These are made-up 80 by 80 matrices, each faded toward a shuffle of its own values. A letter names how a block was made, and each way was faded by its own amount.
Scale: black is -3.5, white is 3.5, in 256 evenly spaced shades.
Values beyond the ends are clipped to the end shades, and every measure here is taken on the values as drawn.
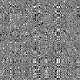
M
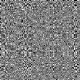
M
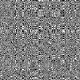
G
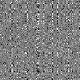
M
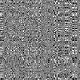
M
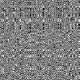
M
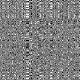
G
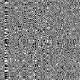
M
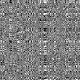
G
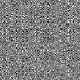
M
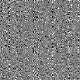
M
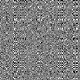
G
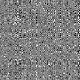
M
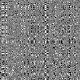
M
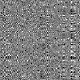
M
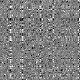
M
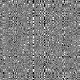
G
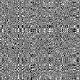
G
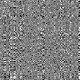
G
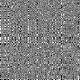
G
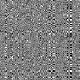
G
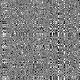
M
